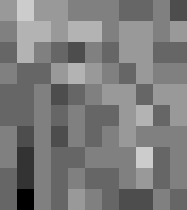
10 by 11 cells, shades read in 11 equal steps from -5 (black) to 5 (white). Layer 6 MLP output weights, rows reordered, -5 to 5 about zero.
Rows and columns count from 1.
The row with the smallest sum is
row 10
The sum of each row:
2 12 -3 2 -2 -2 -4 -3 -7 -12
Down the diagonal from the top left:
1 2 0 1 -1 -1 0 0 1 0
